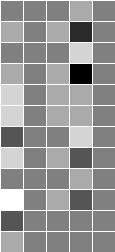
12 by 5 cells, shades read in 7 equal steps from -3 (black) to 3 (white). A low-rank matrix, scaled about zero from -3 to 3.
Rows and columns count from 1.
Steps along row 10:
down up down up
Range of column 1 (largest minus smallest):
4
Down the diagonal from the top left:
0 0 0 -3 0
